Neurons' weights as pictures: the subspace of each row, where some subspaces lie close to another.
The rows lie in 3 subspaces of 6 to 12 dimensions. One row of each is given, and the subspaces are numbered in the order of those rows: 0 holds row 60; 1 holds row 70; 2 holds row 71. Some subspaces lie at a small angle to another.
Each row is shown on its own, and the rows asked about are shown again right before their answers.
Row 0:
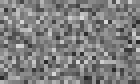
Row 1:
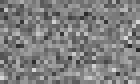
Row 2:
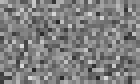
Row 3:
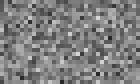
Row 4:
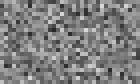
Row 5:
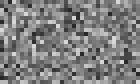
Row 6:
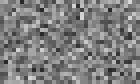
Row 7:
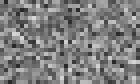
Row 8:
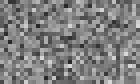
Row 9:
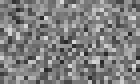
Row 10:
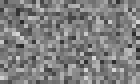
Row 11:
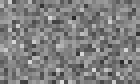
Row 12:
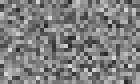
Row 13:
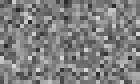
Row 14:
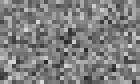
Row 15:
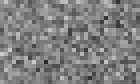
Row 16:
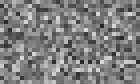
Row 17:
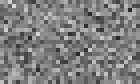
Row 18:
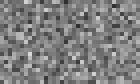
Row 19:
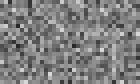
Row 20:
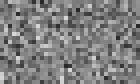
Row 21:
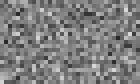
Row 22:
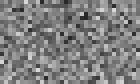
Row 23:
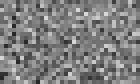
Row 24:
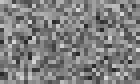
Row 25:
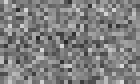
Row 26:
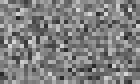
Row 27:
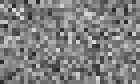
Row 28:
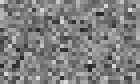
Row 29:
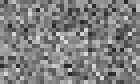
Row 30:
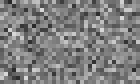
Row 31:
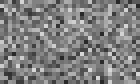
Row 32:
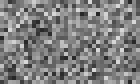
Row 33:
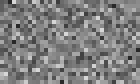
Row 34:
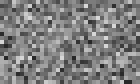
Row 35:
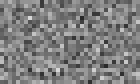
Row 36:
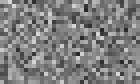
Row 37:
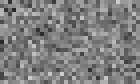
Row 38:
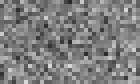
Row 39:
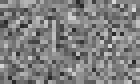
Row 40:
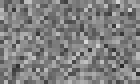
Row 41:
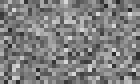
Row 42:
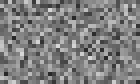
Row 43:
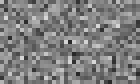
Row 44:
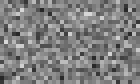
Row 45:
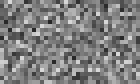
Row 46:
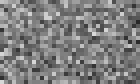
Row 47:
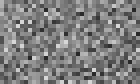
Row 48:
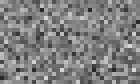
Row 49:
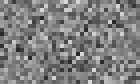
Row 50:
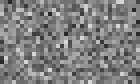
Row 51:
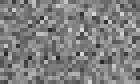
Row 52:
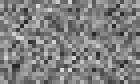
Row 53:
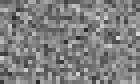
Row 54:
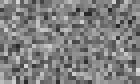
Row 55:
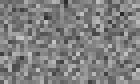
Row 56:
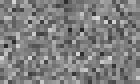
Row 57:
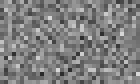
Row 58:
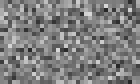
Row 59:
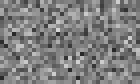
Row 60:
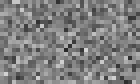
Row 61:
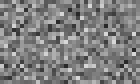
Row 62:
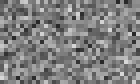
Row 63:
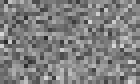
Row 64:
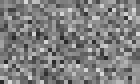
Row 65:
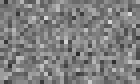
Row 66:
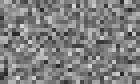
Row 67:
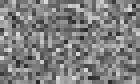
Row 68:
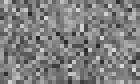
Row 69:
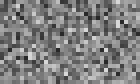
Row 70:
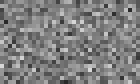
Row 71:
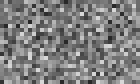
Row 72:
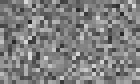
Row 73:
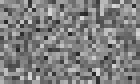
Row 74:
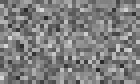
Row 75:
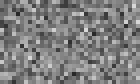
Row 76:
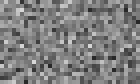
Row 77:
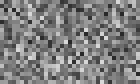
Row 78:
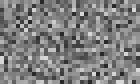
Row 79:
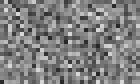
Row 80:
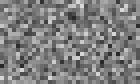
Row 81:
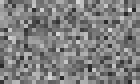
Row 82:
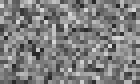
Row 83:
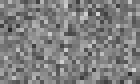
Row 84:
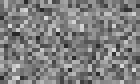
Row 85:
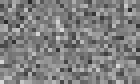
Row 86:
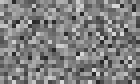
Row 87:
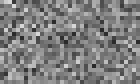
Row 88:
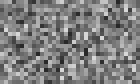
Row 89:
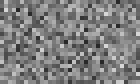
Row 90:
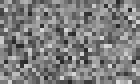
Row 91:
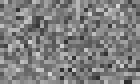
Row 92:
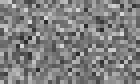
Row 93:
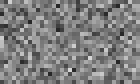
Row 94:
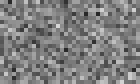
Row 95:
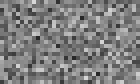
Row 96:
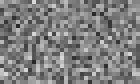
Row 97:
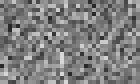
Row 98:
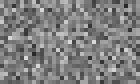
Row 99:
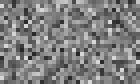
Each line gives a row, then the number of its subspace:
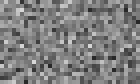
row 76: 0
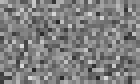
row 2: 1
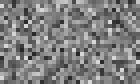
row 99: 0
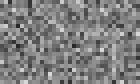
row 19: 1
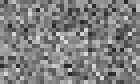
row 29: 1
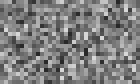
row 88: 0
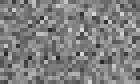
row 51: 0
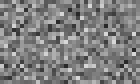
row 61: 1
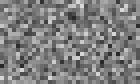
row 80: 1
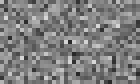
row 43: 0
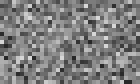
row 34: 0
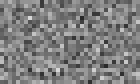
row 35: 1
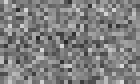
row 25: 2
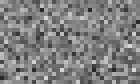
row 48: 0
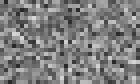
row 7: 0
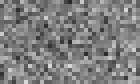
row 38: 0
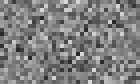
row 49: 0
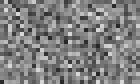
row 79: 2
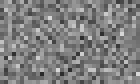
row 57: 1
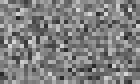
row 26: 2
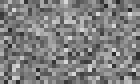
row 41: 2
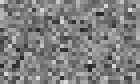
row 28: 1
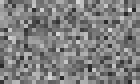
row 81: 1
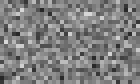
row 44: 2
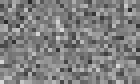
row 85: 1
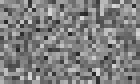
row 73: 1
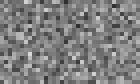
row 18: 2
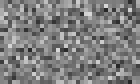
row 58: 0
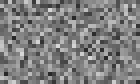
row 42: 1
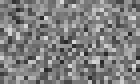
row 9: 0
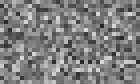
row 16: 2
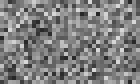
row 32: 1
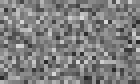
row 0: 0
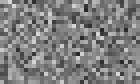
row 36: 1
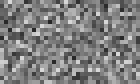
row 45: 1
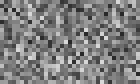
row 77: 2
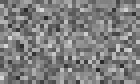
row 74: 2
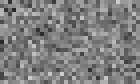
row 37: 1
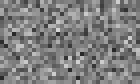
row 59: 1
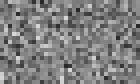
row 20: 0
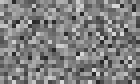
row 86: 1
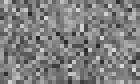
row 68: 2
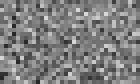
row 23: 0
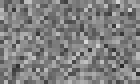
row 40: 2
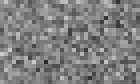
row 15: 0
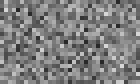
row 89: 2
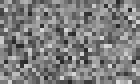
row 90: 2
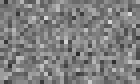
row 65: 0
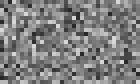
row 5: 1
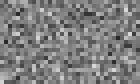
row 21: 2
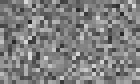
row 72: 2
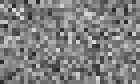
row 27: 2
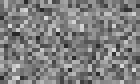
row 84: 2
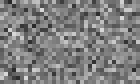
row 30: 1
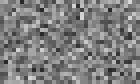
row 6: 1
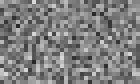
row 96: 1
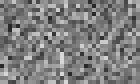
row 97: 1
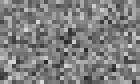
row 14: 0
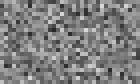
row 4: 1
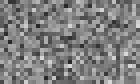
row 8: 0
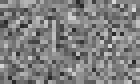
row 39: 1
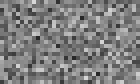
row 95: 1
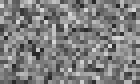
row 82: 1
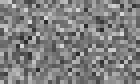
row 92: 2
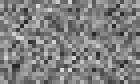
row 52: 0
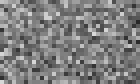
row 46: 0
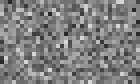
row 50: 1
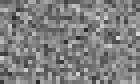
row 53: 0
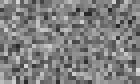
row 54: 0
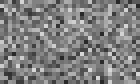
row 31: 1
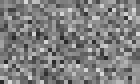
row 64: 1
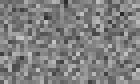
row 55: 0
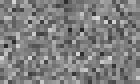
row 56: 0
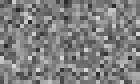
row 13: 0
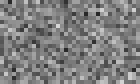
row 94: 1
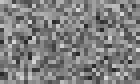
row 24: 2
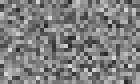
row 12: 0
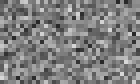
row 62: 1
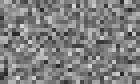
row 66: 1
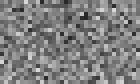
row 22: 2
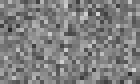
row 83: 1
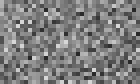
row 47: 1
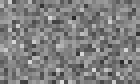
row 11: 1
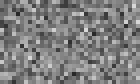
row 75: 0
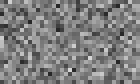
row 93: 1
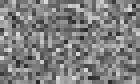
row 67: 0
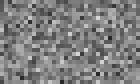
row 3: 2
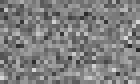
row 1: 0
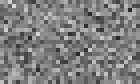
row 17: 2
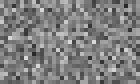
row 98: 1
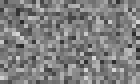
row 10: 0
